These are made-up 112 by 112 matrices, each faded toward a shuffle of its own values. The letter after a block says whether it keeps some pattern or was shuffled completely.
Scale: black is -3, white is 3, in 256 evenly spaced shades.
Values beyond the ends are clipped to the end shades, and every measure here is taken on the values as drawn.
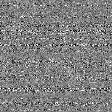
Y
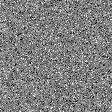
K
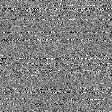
Y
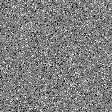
K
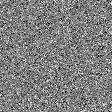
K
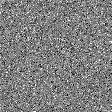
K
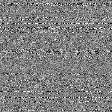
Y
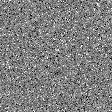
K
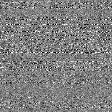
Y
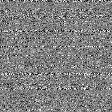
Y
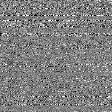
Y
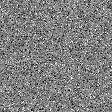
K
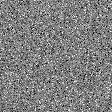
K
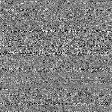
Y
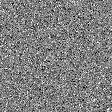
K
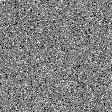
K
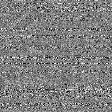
Y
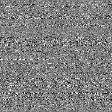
Y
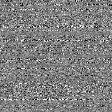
Y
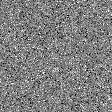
K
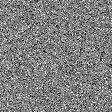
K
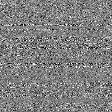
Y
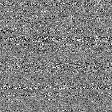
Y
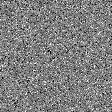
K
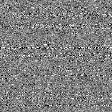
Y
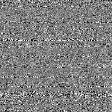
Y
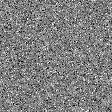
K
